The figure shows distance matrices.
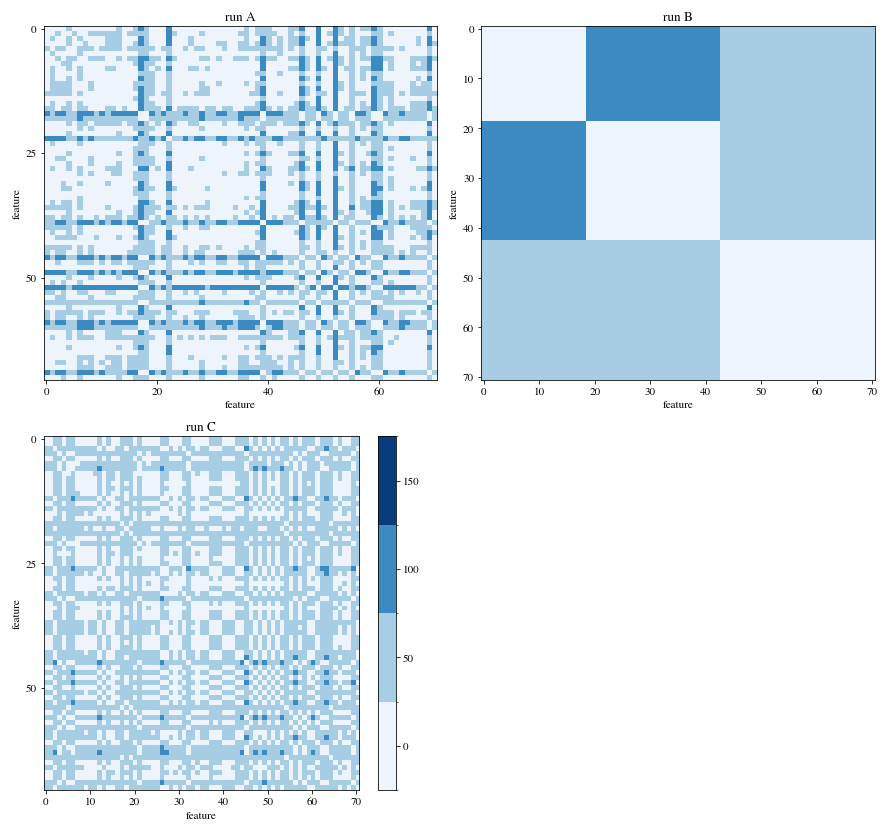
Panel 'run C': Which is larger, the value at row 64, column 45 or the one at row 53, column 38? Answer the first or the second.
the first
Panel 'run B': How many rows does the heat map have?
71
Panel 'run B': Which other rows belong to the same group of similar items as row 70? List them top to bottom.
43, 44, 45, 46, 47, 48, 49, 50, 51, 52, 53, 54, 55, 56, 57, 58, 59, 60, 61, 62, 63, 64, 65, 66, 67, 68, 69
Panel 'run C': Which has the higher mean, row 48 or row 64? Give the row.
64
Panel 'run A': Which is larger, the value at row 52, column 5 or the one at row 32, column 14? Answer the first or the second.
the first
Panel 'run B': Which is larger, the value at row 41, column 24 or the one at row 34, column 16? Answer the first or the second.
the second
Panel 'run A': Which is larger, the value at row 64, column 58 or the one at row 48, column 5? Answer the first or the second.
the first
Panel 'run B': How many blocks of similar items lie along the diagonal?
3
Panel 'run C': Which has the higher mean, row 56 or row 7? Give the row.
56
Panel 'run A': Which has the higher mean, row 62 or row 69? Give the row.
69
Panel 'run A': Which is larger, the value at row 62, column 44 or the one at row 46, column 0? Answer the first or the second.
the second
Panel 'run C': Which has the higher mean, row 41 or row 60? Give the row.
60
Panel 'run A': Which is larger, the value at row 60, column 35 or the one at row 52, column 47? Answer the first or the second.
the first
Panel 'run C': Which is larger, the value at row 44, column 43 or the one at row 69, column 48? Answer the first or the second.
the second
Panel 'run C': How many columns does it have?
71
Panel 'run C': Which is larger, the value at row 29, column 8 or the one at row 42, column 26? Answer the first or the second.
the second
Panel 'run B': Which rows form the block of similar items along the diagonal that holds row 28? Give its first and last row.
19 to 42
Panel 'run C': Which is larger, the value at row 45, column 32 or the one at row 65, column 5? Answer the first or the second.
the second
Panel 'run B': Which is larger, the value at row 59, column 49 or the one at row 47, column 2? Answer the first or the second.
the second
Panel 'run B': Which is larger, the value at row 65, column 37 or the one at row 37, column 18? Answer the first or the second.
the second
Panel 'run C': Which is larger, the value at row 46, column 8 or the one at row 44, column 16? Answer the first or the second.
the second
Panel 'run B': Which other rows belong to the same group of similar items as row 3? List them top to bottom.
0, 1, 2, 4, 5, 6, 7, 8, 9, 10, 11, 12, 13, 14, 15, 16, 17, 18
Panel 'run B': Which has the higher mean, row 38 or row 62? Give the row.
38
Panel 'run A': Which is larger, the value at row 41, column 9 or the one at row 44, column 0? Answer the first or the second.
the second
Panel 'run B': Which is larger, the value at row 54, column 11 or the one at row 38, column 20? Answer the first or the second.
the first
